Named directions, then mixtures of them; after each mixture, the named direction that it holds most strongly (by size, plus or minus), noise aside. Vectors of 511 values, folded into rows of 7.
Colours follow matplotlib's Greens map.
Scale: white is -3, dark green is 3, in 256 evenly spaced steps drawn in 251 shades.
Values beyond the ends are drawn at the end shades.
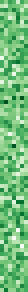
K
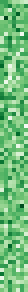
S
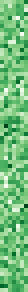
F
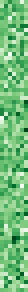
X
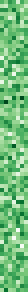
K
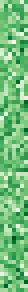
X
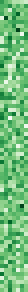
S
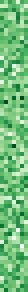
K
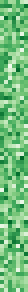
S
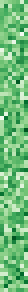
X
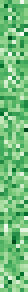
X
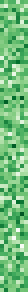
K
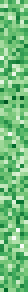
K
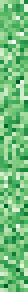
F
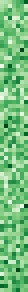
F
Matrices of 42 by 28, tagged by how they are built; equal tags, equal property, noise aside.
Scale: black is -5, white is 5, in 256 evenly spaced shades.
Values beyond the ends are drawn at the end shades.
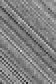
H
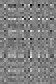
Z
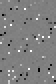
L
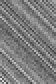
H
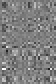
Z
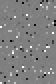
L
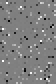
L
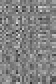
Z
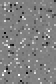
L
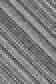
H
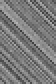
H
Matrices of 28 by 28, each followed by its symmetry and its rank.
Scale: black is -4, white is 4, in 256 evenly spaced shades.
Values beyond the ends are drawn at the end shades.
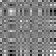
symmetric, rank two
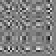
antisymmetric, rank two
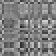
antisymmetric, rank two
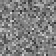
antisymmetric, full rank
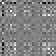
symmetric, rank three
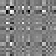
symmetric, rank two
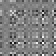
symmetric, rank two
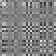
symmetric, rank two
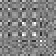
symmetric, rank three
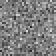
antisymmetric, full rank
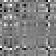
antisymmetric, rank two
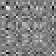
symmetric, rank three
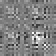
symmetric, rank three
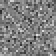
antisymmetric, full rank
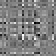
antisymmetric, rank two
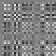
symmetric, rank two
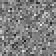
antisymmetric, full rank
